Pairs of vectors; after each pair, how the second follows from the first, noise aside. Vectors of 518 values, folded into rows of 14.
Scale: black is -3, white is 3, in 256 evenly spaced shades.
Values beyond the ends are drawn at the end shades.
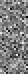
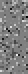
partly zeroed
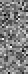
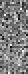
sign-scrambled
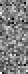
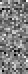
reversed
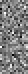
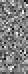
wrapped around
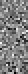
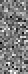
sign-scrambled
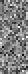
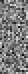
sign-scrambled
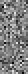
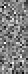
sign-scrambled
